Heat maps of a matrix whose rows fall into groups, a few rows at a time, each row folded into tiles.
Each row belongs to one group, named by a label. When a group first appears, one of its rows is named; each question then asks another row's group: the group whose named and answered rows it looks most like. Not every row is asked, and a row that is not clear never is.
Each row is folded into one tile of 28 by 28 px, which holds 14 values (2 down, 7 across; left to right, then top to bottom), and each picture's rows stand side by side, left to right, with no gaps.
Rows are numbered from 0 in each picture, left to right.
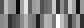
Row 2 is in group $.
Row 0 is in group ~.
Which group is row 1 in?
~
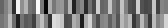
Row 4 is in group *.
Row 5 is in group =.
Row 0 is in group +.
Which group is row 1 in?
*
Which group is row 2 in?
$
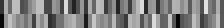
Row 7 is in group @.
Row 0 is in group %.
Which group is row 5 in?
*
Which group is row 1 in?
*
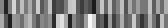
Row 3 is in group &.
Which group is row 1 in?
@
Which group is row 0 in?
=
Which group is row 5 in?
+
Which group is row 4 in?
+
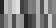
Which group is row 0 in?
%
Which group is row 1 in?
+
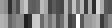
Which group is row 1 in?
%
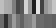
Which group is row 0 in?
*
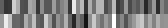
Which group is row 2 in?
+
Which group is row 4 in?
=
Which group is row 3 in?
%
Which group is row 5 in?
=
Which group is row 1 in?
$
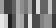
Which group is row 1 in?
@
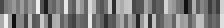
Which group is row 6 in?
*
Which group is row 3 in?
~
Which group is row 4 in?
%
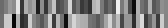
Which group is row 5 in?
@
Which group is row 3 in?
=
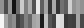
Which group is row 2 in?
$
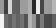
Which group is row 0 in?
@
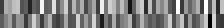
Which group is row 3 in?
+
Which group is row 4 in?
*
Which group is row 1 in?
$
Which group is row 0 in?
%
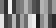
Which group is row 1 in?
$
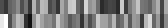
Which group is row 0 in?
$
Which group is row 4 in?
@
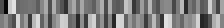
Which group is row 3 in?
&
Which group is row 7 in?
=
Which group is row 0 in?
=
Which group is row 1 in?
&
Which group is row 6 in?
=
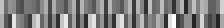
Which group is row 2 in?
&
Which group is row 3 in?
&
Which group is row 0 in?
*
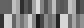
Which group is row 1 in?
~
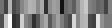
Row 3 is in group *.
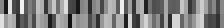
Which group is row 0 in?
@
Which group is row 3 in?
=
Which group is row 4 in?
&
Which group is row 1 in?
*
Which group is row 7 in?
~
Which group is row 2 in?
~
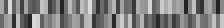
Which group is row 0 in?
&
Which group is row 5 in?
@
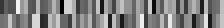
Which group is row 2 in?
=
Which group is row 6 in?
$
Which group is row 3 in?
$
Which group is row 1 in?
+
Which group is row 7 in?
+
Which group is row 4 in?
~
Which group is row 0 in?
+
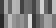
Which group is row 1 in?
=
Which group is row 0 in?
%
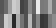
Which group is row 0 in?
%
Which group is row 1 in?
@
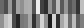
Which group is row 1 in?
*
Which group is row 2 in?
&
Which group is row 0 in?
+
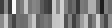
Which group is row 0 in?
$
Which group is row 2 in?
~
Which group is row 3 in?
*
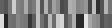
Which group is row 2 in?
$
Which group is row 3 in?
@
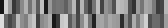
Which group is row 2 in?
&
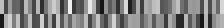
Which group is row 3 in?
*
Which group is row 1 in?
@
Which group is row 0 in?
&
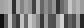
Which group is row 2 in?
$
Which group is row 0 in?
+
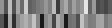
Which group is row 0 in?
+
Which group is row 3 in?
*
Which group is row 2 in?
~
